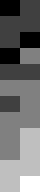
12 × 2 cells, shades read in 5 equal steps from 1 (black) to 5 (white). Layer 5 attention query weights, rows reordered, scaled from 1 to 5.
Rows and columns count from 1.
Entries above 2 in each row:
0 0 0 1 0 2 1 2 2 2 2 2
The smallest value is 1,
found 3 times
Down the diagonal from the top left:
1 2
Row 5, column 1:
2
